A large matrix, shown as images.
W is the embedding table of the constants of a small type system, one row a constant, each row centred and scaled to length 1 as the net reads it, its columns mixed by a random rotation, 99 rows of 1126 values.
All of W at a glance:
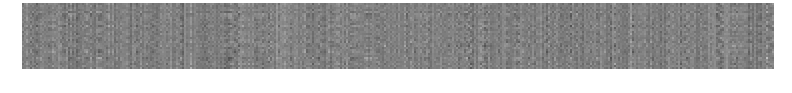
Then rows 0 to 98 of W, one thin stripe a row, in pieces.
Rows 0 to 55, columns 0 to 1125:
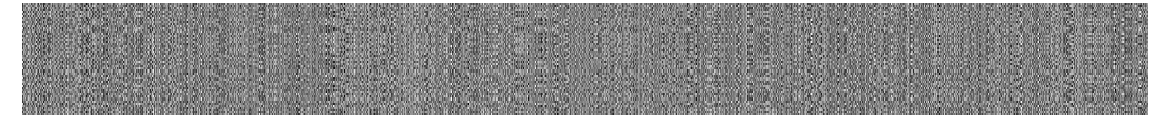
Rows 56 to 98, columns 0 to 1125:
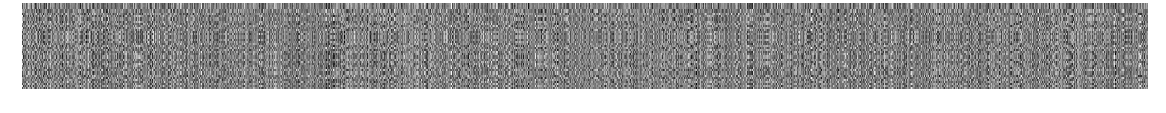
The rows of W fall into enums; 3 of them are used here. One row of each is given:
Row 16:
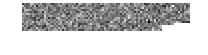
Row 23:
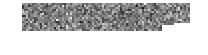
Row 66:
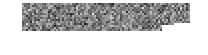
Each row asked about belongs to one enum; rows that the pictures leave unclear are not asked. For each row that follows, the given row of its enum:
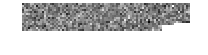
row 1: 16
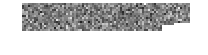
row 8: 23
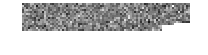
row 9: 16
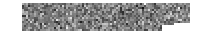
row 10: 23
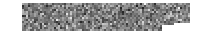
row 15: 23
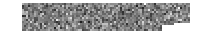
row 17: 23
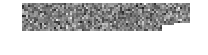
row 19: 23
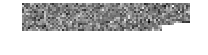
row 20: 16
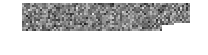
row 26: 66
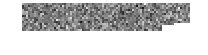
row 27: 23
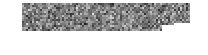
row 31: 66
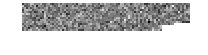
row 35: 16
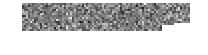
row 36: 23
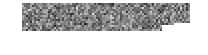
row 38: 66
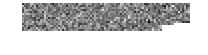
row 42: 16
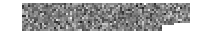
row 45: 23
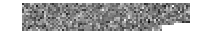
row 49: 16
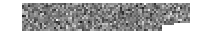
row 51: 23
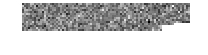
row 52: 16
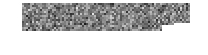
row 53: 66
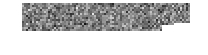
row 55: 66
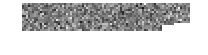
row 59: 23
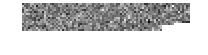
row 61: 16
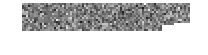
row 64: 23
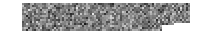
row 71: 66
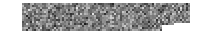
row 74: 66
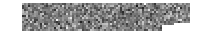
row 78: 23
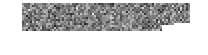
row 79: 66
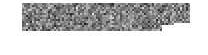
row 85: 66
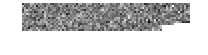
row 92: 16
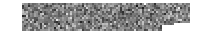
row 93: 23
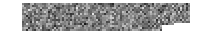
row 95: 66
